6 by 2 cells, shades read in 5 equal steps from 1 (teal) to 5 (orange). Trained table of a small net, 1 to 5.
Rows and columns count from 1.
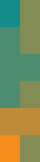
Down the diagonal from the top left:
1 3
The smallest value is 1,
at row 1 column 1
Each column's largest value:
5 4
